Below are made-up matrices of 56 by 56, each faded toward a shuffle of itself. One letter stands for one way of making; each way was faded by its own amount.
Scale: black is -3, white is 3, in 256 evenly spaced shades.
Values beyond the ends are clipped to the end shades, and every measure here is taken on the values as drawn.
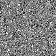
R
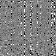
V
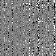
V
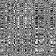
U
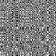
U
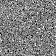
R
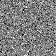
R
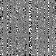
V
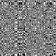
U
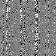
V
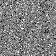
R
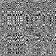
U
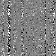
V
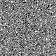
R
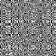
U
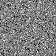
R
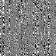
V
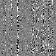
V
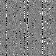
V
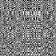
U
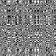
U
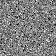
R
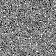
R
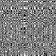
U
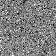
R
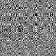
U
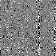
V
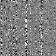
V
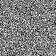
R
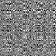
U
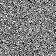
R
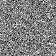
R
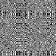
U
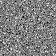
R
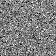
R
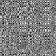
U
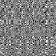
U
